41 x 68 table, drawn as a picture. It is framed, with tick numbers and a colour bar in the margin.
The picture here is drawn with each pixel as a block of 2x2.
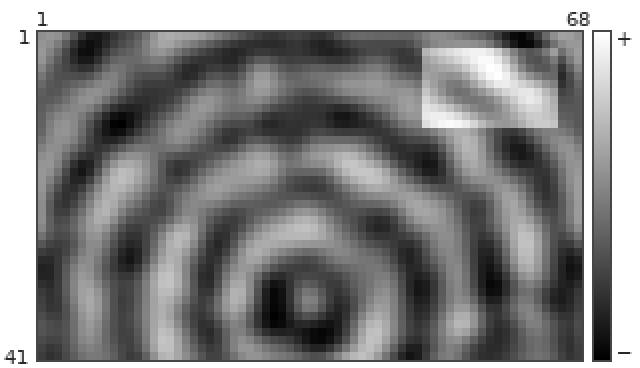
The top right is the roughest part. The ninth with the highest average is the top right. Rings spread out from the bottom middle. Overall the values sit about 40% of the way up the scale. The texture is blotchy. An odd patch, higher than its surroundings, sits in the top right.
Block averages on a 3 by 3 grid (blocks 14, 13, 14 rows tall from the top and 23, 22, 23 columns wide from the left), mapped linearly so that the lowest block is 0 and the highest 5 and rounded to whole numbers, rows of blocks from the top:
105 / 232 / 210
